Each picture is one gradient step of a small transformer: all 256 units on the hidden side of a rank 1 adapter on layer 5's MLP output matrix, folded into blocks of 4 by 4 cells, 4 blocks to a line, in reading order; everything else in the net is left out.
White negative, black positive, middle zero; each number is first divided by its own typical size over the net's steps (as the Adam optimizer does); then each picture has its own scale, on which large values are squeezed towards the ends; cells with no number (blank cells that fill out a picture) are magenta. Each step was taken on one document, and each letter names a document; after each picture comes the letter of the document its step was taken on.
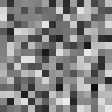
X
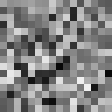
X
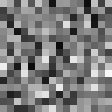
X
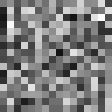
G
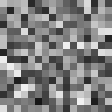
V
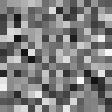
G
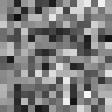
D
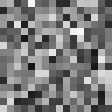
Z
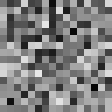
Z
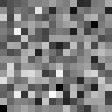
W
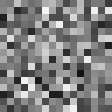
V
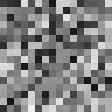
Z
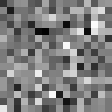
W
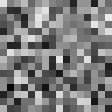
V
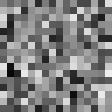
X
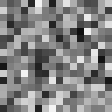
Z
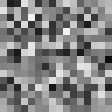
D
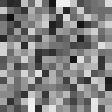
Z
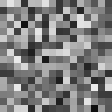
D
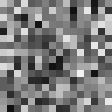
V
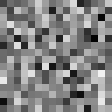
G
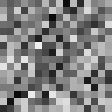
X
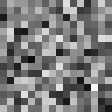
X
